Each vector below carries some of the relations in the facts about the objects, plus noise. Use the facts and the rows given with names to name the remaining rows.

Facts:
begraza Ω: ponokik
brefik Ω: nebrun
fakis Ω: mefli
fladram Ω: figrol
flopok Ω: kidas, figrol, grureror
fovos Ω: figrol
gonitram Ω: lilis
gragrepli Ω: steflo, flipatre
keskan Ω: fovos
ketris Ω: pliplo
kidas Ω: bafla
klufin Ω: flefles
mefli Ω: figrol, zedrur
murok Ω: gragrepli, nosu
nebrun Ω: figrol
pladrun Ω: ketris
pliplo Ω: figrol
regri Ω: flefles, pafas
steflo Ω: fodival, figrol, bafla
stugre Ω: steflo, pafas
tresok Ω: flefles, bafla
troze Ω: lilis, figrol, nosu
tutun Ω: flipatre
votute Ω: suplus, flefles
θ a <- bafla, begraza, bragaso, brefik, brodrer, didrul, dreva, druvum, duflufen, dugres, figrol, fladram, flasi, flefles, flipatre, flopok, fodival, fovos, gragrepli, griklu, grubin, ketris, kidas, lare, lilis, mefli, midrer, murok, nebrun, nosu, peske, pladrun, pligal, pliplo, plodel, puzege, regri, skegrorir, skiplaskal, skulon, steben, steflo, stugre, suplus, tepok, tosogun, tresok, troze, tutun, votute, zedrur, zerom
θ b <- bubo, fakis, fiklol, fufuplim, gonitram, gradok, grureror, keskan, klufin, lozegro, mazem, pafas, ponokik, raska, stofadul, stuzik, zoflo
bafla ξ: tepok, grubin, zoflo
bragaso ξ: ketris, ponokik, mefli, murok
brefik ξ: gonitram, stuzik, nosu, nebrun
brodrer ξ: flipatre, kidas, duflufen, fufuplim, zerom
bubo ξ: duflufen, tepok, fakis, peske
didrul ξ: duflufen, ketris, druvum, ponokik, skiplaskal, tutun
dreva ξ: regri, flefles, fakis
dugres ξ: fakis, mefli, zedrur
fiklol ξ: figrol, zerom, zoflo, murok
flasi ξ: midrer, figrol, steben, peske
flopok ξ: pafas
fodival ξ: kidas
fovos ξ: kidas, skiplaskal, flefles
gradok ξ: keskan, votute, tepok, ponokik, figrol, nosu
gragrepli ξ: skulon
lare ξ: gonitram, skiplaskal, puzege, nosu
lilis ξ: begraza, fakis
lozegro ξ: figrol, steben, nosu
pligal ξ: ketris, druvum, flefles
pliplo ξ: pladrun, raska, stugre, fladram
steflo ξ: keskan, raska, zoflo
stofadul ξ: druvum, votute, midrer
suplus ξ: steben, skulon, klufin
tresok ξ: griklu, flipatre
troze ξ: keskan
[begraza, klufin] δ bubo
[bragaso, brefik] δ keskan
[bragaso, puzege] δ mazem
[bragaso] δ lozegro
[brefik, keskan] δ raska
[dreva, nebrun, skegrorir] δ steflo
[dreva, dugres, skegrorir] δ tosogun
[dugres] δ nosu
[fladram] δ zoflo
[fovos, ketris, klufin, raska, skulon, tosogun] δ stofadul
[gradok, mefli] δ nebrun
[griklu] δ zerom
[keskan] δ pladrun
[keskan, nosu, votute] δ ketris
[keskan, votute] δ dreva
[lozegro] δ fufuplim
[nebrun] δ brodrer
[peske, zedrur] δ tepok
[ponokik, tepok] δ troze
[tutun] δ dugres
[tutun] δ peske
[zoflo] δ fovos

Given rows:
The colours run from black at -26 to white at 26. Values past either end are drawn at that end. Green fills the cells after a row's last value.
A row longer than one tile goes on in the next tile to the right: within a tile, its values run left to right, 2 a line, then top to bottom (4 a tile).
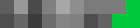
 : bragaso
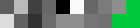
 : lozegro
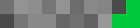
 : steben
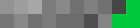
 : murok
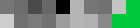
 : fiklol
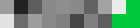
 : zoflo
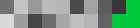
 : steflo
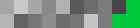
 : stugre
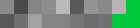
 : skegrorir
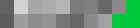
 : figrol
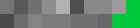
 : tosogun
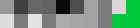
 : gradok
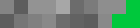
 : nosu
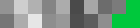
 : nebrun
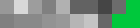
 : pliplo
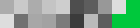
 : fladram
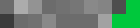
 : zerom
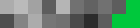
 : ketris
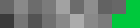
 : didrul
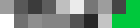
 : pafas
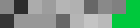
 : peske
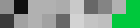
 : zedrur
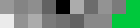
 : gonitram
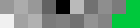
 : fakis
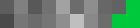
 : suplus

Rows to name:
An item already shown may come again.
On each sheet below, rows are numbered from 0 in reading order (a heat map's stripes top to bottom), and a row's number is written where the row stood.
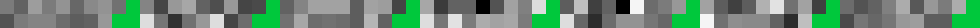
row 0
griklu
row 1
gragrepli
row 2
kidas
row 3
gradok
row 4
lozegro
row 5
pafas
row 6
dreva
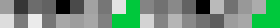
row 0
gradok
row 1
stuzik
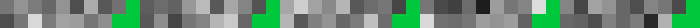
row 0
brodrer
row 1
bafla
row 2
stugre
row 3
stofadul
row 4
flipatre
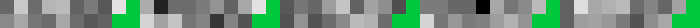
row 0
fovos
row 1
klufin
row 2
bafla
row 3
grureror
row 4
figrol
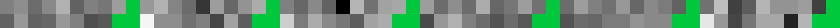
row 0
brefik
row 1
keskan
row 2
stuzik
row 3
votute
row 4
plodel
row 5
flopok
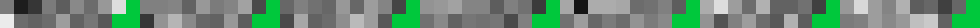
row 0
bubo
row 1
flefles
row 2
tresok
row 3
murok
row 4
tutun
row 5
pladrun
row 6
pliplo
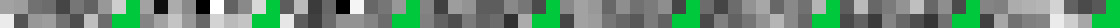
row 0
raska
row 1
ponokik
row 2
lozegro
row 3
flipatre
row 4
regri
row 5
dugres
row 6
puzege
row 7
troze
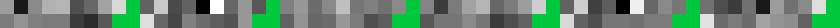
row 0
begraza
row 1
fufuplim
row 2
brefik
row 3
skulon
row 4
mazem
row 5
stofadul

